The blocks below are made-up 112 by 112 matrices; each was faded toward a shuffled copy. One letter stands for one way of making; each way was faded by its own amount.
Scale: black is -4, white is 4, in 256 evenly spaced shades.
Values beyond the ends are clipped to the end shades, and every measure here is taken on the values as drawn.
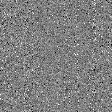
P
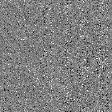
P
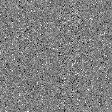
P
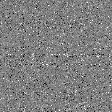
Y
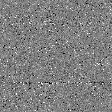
Y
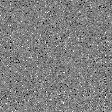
Y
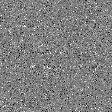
Y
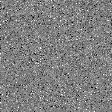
Y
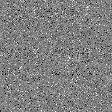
Y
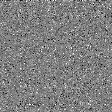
Y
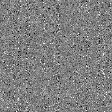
P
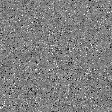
Y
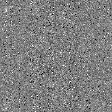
P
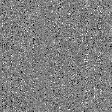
P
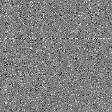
Y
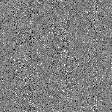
P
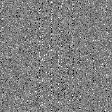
P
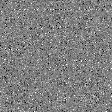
Y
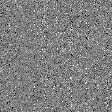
P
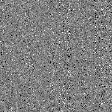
P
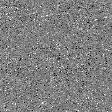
Y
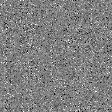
Y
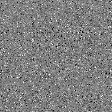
Y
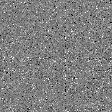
Y
